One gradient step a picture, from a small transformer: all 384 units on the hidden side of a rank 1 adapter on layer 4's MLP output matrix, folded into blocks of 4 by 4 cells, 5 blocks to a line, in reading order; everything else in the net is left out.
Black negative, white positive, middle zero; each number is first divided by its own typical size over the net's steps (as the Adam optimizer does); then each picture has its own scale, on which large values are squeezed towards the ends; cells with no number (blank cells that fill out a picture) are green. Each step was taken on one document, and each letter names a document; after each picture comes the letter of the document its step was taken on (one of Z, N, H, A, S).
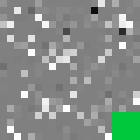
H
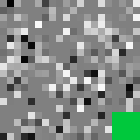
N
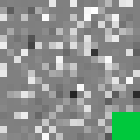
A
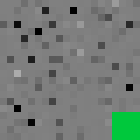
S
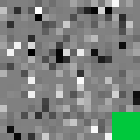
A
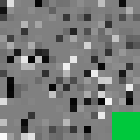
N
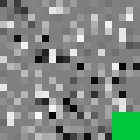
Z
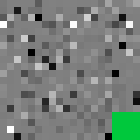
H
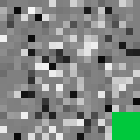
A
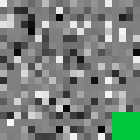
Z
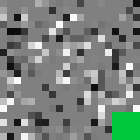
N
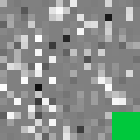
Z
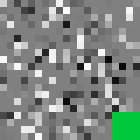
Z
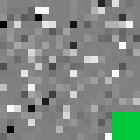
H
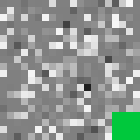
A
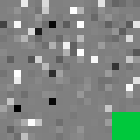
S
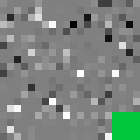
H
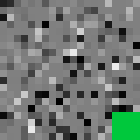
Z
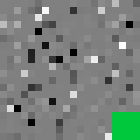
H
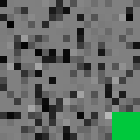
Z
